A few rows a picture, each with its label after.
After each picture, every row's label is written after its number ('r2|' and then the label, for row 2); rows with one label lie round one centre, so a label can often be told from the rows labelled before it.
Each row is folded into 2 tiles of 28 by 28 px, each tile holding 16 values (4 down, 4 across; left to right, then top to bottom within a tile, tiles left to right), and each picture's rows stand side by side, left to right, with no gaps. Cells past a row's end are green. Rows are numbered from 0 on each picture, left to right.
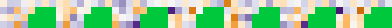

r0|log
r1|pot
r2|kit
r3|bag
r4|pot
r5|log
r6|bag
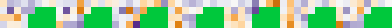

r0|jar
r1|kit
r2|log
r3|pot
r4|jar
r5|pot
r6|kit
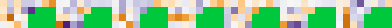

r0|jar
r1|kit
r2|jar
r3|jar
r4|log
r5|kit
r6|pot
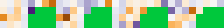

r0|jar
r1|jar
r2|log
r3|bag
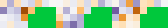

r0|bag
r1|kit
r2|bag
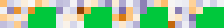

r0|log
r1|bag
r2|jar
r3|kit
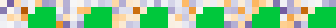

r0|bag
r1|kit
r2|bag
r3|bag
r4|log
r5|bag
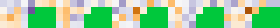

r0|jar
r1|pot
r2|bag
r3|pot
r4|bag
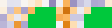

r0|log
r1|pot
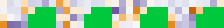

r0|kit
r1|pot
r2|bag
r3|kit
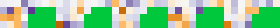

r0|jar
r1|kit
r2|pot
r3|jar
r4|kit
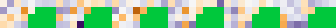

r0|bag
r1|log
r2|bag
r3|log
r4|log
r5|kit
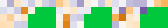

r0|bag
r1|pot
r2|jar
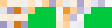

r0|log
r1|pot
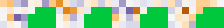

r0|pot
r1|pot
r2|bag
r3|log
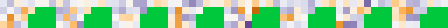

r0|bag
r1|log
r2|jar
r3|pot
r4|log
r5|jar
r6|kit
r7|pot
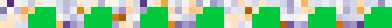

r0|bag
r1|kit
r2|jar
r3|kit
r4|bag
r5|kit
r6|kit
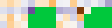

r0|jar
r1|bag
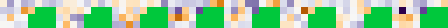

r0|bag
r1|pot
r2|log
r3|jar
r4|jar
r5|bag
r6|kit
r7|jar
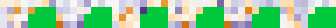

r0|log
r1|kit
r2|jar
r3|log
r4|kit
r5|pot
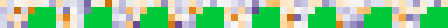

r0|log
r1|jar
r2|log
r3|kit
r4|jar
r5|pot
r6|kit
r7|pot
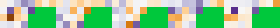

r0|jar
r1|log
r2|log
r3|jar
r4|jar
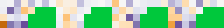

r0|kit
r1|pot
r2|pot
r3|kit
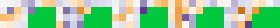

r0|jar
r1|kit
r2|jar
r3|pot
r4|log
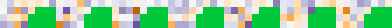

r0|log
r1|kit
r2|kit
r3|kit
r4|log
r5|jar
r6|pot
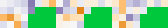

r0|jar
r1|bag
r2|pot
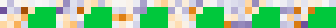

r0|bag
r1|bag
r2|jar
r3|bag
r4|kit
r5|log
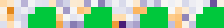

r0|pot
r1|kit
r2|kit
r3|pot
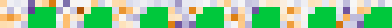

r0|jar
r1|bag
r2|pot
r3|kit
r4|jar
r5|pot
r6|kit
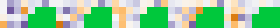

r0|kit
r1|kit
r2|pot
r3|log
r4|pot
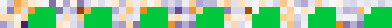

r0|log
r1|bag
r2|log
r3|kit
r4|bag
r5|pot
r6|kit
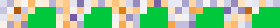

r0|log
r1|pot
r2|pot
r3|kit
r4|bag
